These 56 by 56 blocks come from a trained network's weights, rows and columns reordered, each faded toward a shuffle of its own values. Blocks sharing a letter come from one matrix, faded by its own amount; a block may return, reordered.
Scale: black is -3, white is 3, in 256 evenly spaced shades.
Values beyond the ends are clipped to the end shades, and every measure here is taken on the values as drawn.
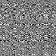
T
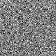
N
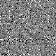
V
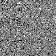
V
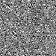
N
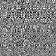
T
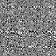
T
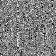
V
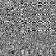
T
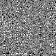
V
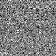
N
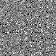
V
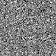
V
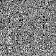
V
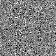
V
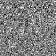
N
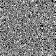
V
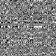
T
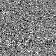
N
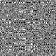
T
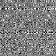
T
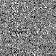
V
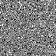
N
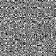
T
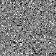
V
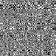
T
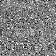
N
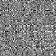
T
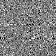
V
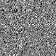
V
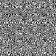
T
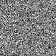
N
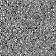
V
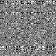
T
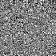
N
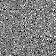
V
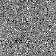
V
